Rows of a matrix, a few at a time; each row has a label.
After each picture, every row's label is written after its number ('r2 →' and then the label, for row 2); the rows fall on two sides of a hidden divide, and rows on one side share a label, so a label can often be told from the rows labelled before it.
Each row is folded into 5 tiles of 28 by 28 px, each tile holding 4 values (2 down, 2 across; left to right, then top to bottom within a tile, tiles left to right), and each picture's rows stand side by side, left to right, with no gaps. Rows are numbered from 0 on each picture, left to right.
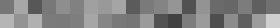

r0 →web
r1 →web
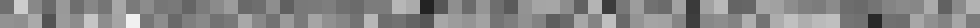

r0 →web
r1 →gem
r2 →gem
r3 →gem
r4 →gem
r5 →web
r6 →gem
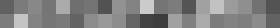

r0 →gem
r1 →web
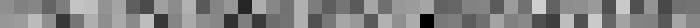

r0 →web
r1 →gem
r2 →gem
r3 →gem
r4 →web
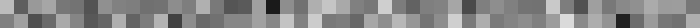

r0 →gem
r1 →gem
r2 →web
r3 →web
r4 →web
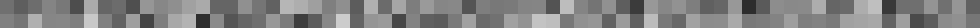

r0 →web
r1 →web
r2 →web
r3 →web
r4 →web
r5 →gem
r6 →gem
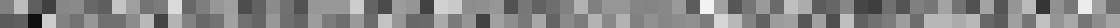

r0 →gem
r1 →web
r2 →gem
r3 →gem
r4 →web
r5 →web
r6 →web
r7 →web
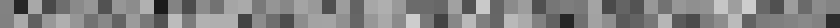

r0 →gem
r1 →web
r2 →web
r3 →web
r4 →gem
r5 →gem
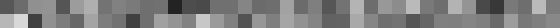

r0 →gem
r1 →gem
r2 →gem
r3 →gem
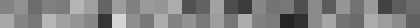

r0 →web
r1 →gem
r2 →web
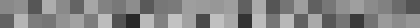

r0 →gem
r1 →web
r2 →web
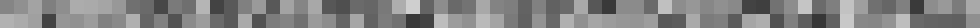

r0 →web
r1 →gem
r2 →gem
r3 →gem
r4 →web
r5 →gem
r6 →web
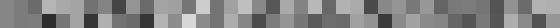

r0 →gem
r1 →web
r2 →web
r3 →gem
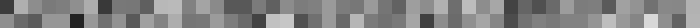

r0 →gem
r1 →web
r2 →web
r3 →gem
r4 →web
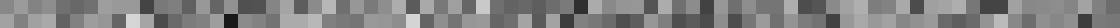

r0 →web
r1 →gem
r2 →web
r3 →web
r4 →gem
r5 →gem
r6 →web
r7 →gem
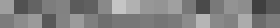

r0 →gem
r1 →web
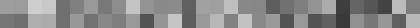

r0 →web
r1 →web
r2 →gem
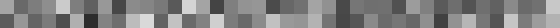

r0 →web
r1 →web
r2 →gem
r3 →web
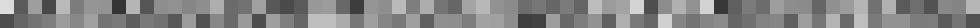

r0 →web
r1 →gem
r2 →web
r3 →web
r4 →gem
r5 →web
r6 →gem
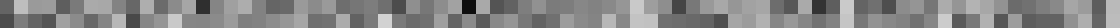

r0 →gem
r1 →web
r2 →gem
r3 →gem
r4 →web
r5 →web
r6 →web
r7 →web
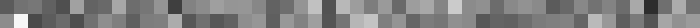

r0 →gem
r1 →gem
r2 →web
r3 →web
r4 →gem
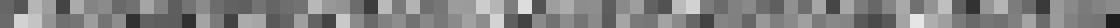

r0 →gem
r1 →gem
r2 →gem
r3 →web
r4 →gem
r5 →gem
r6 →web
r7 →gem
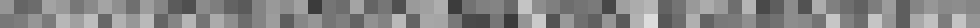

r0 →web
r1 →web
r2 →gem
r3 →gem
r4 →web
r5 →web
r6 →web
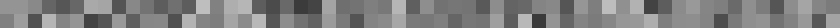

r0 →gem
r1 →web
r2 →gem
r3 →gem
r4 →gem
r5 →web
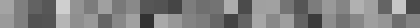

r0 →web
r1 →gem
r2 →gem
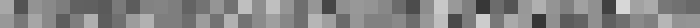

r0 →web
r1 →web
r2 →web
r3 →gem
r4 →web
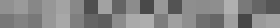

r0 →web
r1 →web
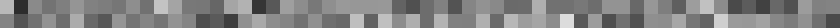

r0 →web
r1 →web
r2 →web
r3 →gem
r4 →web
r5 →gem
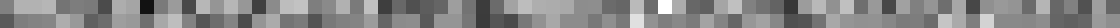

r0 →gem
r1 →web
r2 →web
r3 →gem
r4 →web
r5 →gem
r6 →web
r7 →web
